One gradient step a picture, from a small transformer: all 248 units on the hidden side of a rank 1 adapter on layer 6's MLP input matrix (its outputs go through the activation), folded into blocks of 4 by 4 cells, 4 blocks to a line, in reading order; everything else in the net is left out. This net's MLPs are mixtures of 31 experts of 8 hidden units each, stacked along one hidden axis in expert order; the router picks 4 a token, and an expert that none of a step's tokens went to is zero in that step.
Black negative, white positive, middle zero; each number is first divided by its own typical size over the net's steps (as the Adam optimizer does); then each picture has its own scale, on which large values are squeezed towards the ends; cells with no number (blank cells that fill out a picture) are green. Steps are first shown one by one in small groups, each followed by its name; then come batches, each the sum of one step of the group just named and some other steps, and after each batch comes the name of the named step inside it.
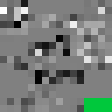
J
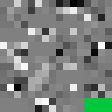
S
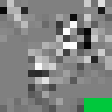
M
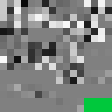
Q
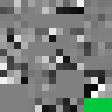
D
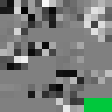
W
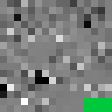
S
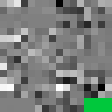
D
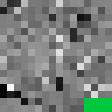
D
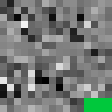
W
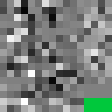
W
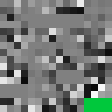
D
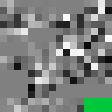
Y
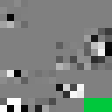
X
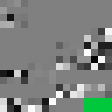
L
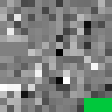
X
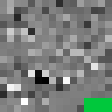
Y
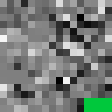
Y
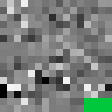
Y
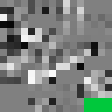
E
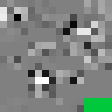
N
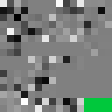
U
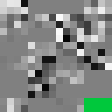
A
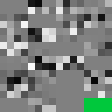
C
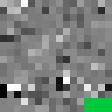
U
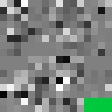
U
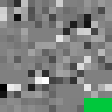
N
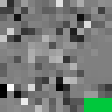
U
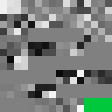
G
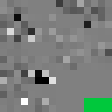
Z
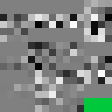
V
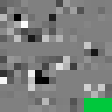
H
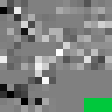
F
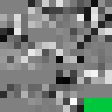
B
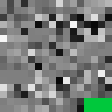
V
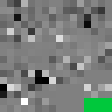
Z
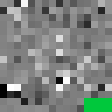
F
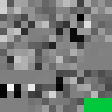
G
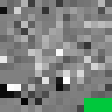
F
